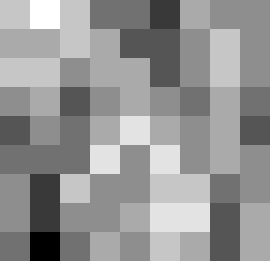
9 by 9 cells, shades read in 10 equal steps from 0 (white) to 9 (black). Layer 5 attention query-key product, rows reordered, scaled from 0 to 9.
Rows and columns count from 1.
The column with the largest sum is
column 2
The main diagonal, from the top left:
2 3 4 4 1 1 2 6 3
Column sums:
35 40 35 30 33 32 30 34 37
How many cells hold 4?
23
